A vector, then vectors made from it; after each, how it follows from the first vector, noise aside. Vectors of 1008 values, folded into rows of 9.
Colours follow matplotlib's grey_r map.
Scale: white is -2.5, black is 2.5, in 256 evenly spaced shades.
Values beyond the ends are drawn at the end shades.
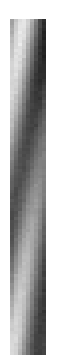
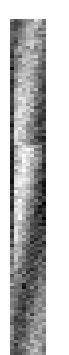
wrapped around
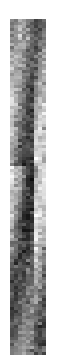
wrapped around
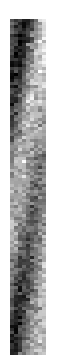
negated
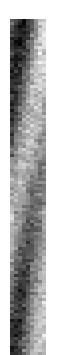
negated
